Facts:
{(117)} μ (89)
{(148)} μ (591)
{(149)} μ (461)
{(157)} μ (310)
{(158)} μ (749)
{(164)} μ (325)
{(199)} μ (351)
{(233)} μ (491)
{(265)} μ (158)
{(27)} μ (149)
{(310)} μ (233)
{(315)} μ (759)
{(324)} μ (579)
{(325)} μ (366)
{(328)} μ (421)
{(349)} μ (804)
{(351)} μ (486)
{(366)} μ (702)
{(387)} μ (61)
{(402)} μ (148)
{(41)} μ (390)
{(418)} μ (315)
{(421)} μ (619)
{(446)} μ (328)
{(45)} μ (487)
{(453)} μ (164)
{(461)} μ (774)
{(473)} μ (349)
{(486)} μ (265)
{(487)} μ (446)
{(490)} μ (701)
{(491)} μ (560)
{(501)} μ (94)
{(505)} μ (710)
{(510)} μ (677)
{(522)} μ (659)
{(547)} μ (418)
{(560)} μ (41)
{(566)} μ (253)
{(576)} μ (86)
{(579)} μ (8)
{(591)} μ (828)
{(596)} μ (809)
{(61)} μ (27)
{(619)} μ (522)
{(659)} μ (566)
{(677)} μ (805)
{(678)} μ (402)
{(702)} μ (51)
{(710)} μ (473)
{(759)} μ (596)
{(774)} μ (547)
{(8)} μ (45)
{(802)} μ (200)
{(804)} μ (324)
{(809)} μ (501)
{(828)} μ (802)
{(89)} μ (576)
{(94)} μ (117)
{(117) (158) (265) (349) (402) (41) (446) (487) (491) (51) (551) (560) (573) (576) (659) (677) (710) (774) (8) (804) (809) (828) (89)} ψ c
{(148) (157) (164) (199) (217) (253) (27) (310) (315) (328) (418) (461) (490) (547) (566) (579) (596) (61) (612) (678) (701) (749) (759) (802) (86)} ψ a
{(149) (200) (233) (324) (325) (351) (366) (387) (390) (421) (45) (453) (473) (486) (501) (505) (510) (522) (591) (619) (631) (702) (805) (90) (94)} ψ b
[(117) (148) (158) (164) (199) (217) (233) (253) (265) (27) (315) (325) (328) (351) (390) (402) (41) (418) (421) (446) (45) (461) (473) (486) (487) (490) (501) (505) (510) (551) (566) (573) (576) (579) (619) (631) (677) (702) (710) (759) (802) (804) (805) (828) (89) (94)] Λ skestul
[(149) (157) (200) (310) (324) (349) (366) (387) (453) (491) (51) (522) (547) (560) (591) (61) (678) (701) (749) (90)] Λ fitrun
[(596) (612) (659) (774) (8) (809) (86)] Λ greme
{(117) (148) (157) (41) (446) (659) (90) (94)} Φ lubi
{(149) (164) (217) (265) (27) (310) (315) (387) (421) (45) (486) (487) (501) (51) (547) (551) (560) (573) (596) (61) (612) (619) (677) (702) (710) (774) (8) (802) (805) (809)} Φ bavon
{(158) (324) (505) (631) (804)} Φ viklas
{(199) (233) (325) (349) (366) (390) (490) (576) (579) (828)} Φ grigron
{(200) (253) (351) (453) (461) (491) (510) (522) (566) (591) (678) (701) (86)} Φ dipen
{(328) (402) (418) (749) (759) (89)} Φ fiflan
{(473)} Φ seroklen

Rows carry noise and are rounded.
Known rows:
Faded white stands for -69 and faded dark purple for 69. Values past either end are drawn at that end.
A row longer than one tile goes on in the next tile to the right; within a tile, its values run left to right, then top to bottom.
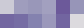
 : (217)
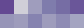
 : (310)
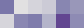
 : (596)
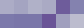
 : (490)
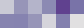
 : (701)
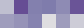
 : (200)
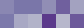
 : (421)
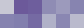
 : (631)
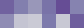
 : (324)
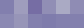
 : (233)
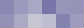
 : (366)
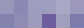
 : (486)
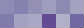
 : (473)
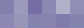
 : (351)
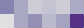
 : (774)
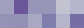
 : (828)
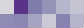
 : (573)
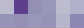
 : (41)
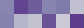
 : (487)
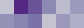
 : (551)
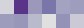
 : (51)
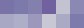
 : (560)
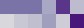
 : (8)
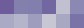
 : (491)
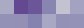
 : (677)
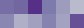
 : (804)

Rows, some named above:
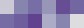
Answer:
(253)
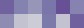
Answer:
(324)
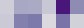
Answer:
(86)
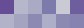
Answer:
(149)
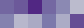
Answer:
(446)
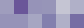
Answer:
(828)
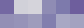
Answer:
(61)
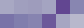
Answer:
(566)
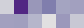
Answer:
(51)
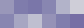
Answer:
(710)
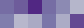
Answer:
(446)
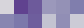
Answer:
(805)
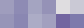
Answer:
(117)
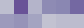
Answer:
(90)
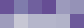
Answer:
(349)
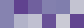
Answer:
(487)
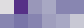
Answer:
(390)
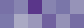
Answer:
(619)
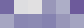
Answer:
(547)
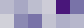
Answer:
(612)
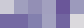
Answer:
(217)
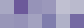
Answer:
(828)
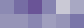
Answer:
(265)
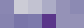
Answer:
(27)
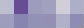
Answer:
(576)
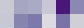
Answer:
(86)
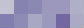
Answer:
(702)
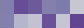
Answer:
(487)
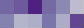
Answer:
(446)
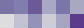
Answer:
(659)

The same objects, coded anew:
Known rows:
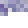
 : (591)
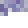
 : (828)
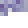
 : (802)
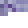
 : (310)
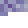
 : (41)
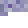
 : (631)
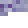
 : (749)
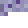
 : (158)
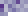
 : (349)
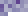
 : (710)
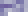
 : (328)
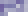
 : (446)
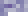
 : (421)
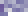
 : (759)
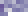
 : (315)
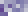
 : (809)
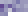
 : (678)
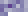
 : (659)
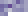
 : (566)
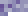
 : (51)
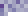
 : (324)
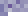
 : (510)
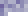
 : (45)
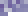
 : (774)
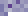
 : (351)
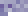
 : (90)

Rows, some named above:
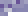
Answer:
(27)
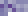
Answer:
(310)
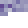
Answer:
(701)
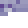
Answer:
(61)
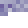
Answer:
(200)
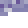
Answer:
(461)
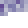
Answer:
(8)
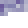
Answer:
(487)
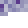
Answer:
(804)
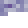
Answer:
(619)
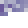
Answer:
(596)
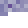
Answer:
(390)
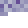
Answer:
(473)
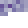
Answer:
(612)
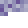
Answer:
(576)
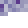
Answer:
(804)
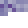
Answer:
(310)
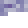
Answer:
(421)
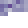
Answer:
(566)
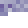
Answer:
(200)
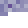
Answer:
(390)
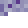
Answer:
(265)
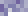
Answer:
(402)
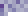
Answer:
(324)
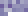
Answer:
(149)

